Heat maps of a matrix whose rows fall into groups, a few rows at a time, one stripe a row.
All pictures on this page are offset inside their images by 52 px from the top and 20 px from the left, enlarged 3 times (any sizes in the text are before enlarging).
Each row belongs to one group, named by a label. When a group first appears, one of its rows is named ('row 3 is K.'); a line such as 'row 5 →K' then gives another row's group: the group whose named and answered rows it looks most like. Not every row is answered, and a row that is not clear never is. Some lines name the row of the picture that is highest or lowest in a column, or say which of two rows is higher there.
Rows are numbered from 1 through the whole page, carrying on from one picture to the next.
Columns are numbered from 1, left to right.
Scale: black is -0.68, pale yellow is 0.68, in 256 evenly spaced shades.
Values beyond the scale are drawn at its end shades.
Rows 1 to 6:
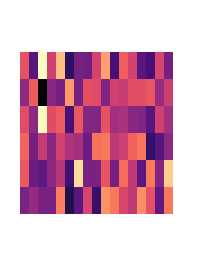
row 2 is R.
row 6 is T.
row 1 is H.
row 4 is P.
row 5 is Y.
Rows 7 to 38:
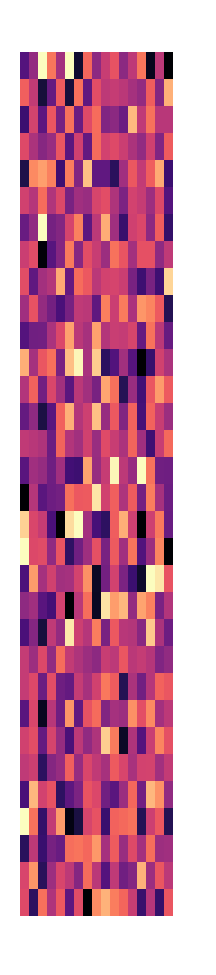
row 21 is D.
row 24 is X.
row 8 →Y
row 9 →R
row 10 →Y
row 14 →R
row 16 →T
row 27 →T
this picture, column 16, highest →26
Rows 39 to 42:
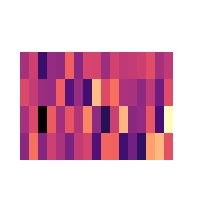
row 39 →R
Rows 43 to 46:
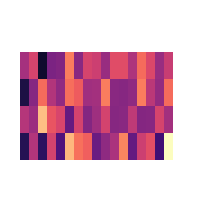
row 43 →R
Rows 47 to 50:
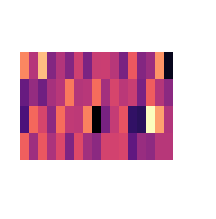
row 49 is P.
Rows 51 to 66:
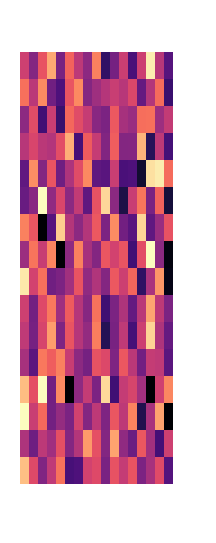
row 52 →X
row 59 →X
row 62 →H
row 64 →X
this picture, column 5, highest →57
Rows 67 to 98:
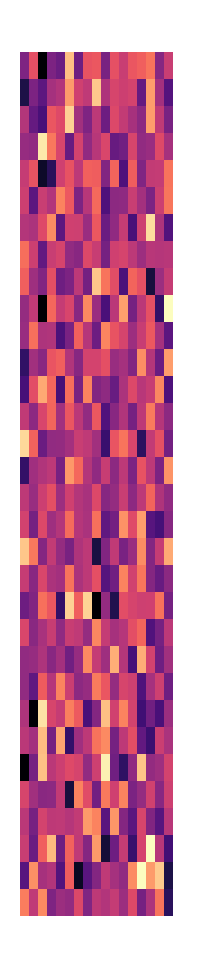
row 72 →D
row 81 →X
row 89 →T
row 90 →H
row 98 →X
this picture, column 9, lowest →87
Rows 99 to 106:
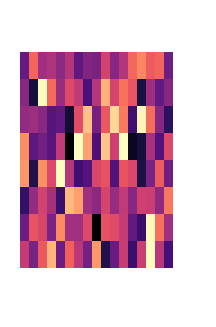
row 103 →H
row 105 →P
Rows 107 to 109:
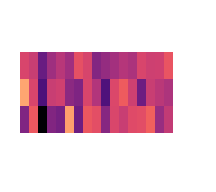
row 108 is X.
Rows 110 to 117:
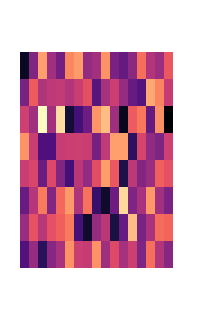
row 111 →P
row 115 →P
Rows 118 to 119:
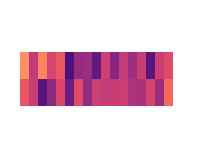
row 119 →Y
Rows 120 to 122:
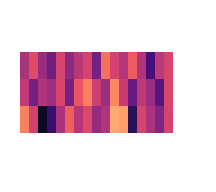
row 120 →D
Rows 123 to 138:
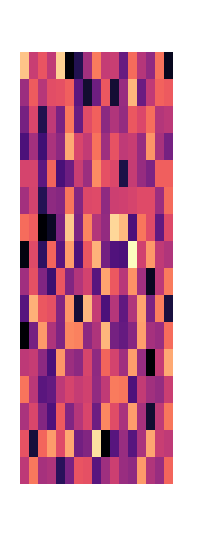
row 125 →R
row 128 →R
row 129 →R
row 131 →D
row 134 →D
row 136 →D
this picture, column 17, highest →134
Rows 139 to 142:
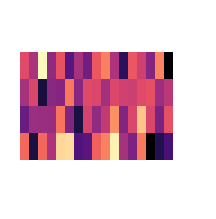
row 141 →T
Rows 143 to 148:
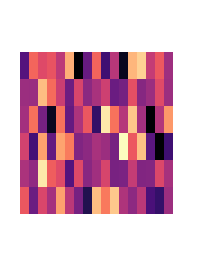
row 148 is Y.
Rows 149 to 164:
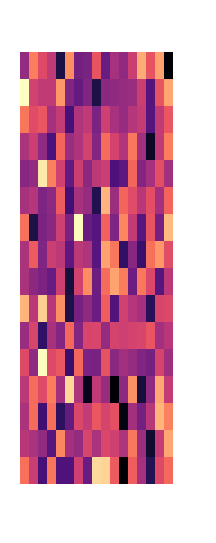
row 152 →D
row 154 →T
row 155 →Y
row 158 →H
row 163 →D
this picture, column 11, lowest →161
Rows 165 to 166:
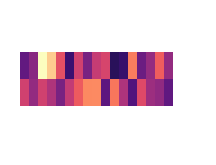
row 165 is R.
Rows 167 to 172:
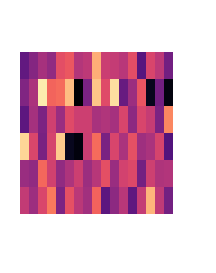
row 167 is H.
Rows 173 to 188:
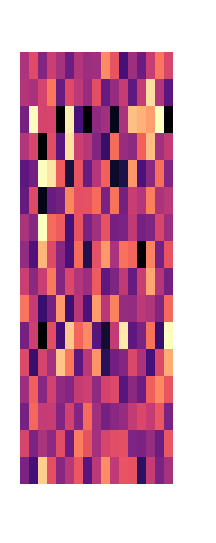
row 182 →Y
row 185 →P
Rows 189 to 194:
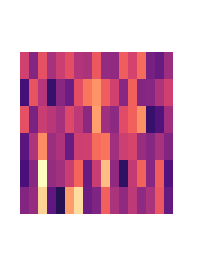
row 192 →H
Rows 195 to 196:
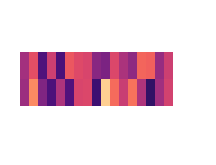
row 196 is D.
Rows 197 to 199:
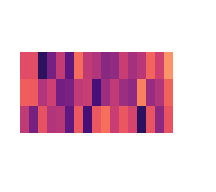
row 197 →Y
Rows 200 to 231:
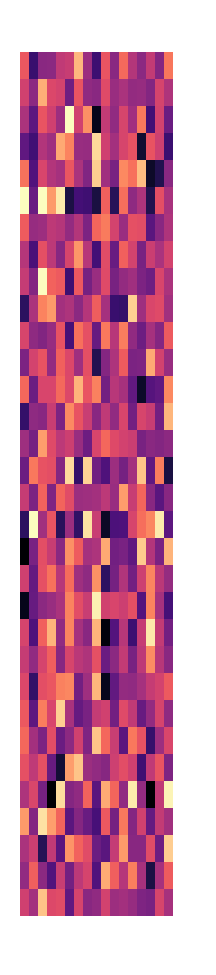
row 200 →Y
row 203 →H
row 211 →P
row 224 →H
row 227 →D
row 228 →H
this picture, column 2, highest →217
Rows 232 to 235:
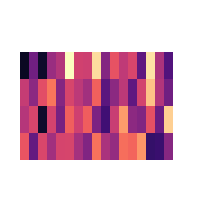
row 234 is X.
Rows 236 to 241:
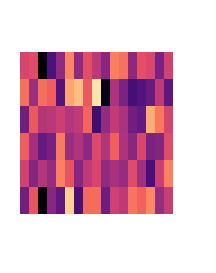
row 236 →R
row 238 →P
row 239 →Y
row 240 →D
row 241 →R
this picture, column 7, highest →237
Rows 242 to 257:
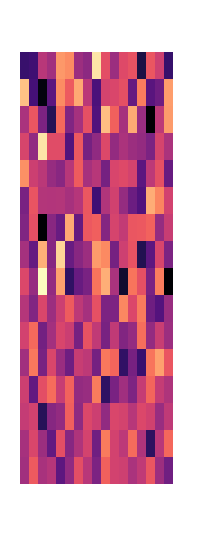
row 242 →H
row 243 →Y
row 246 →X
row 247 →P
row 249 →H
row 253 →P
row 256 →D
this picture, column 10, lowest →254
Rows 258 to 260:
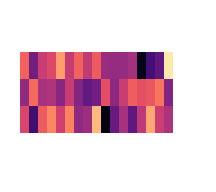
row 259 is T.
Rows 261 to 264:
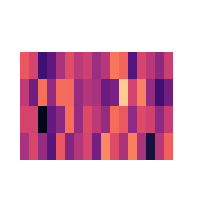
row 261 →R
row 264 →D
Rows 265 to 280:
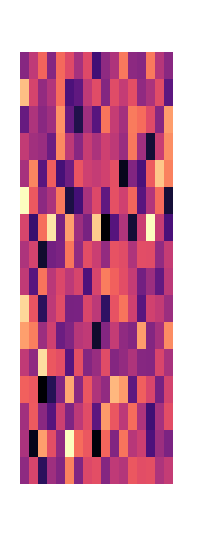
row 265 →P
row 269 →P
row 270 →X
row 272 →R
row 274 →X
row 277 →R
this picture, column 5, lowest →269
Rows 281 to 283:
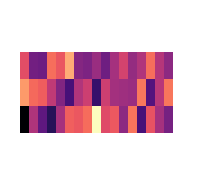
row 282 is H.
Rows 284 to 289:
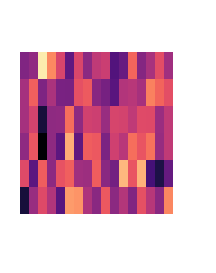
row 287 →R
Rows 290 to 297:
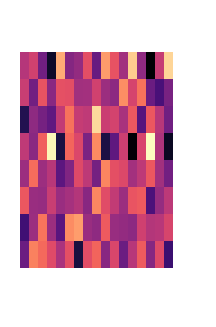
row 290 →D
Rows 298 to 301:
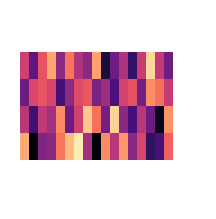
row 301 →Y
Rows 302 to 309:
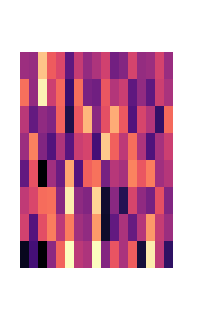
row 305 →D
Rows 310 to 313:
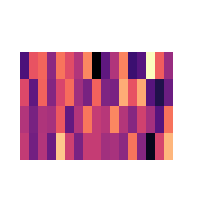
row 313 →D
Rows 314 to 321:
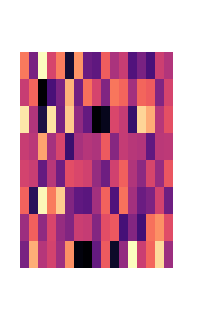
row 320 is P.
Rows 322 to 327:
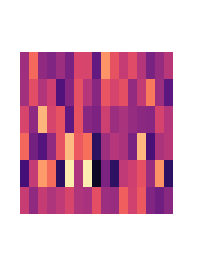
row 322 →D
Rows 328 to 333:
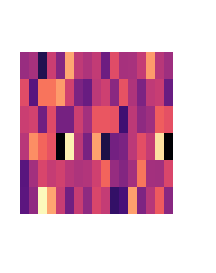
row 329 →H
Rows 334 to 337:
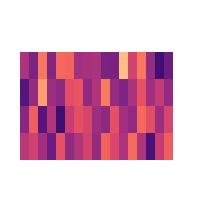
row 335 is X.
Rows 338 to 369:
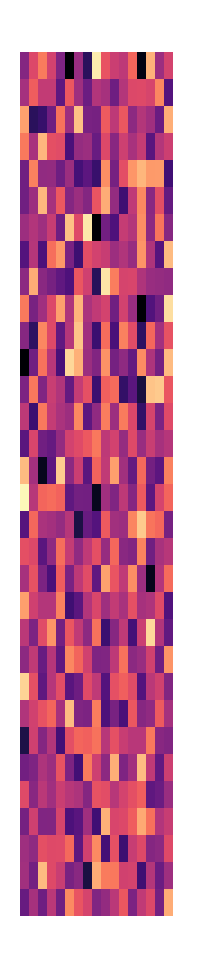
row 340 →Y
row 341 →H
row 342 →T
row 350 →P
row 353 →Y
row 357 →D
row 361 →X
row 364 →T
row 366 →T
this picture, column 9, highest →338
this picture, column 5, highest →353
